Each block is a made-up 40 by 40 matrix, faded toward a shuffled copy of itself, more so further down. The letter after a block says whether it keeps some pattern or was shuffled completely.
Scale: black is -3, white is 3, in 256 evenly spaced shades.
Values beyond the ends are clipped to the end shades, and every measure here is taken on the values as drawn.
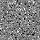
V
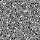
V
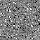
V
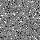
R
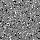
R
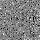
V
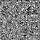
V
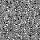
V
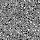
R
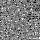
V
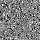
R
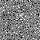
V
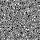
R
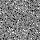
R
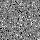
R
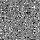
V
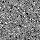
R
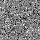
R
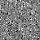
V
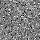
R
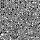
V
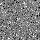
R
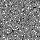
R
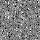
V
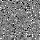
V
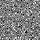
V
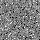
R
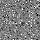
V
